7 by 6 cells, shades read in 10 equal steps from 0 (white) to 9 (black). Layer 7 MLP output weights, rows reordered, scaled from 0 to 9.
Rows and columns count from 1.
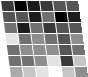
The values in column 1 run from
1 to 7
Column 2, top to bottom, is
9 6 8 5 4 5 2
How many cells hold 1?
3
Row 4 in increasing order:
1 4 4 5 5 6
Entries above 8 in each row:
1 1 0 0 0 0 0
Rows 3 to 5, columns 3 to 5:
5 7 6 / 4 5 6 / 4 4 6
